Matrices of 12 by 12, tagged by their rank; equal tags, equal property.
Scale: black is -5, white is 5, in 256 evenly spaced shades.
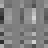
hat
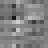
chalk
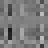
chalk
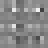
chalk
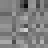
chalk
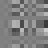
hat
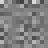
chalk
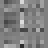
chalk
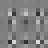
hat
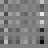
hat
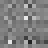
chalk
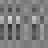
hat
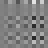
hat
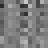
chalk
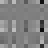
hat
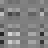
hat
